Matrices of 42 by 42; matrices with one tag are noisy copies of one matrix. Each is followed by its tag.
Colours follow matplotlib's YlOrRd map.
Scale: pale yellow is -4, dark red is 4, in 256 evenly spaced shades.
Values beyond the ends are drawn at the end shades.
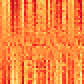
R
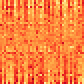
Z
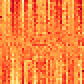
R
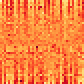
Z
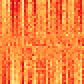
R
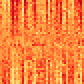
R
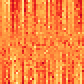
R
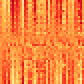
R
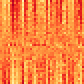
R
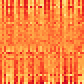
Z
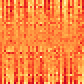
Z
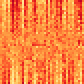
R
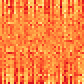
Z
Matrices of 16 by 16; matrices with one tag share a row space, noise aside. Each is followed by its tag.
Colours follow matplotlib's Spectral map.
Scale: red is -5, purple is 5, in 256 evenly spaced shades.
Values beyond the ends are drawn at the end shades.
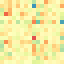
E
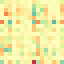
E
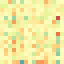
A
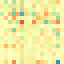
A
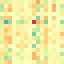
E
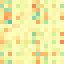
E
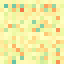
A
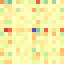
E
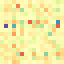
A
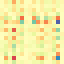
A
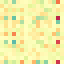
A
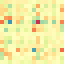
E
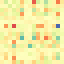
A
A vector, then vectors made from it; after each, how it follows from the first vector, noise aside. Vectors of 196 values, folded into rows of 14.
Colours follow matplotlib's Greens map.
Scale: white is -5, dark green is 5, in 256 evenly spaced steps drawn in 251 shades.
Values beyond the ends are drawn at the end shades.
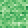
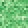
wrapped around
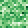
scaled up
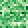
scaled up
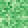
wrapped around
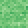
shrunk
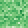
wrapped around
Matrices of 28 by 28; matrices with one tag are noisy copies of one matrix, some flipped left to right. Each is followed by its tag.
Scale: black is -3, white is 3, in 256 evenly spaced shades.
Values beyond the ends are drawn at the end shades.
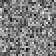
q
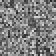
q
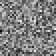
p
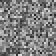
q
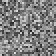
p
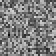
q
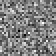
q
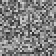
p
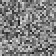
p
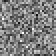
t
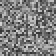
p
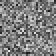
p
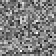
p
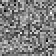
p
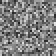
p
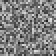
t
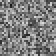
q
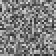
t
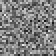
t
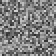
p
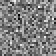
t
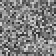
p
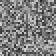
p
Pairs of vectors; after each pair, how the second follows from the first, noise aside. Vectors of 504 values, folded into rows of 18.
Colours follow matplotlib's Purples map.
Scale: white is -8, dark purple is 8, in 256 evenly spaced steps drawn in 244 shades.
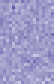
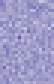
wrapped around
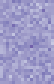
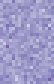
wrapped around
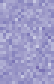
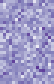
scaled up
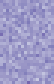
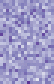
scaled up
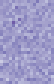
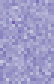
sign-scrambled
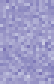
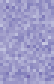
sign-scrambled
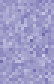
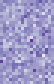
scaled up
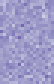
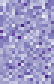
scaled up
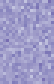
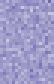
sign-scrambled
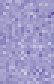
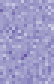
wrapped around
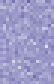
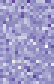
scaled up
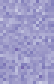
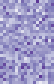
scaled up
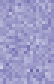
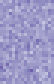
sign-scrambled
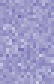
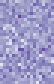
scaled up
